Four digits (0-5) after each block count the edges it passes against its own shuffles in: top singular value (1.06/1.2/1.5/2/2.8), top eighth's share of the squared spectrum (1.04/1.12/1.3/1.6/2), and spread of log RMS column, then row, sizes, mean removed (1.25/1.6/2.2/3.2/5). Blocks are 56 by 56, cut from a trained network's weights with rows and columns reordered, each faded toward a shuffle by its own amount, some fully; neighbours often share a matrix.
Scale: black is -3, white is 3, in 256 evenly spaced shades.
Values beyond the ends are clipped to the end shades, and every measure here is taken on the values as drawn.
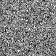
0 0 0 0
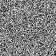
2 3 0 1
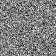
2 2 0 0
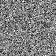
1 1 0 0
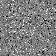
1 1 1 0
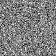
0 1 1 0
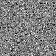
0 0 0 0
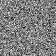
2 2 0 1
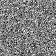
0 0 0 0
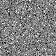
0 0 0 0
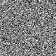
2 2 1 1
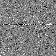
2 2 0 1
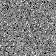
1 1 0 0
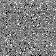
1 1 1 0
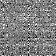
3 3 3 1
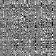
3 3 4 0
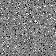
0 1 1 0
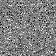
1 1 1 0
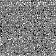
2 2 2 0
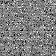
2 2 2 0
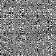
2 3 3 0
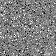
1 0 0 0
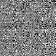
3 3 3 0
